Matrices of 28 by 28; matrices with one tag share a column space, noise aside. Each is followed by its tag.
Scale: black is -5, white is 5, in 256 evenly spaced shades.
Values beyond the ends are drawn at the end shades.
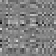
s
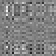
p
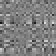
s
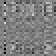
p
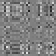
p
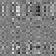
p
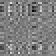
p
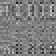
p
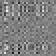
p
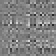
s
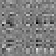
s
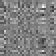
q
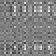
p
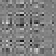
s
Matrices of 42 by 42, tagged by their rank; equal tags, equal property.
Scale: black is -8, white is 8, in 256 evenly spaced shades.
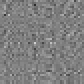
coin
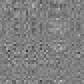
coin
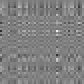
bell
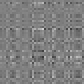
bell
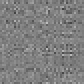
coin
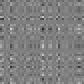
bell
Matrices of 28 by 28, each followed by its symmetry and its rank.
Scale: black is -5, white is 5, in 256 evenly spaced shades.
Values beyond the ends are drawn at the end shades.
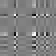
symmetric, rank one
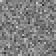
neither, full rank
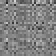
neither, rank three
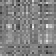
neither, rank three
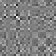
symmetric, rank three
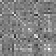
symmetric, rank five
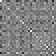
symmetric, rank five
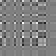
symmetric, rank one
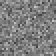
neither, full rank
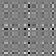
symmetric, rank one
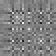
symmetric, rank three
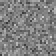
neither, full rank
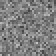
neither, full rank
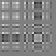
symmetric, rank one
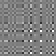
symmetric, rank one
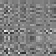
neither, rank three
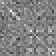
symmetric, rank five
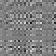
neither, rank two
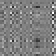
neither, rank two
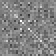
symmetric, rank five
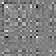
symmetric, rank three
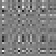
neither, rank two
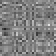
neither, rank three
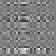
neither, rank two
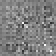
symmetric, rank three
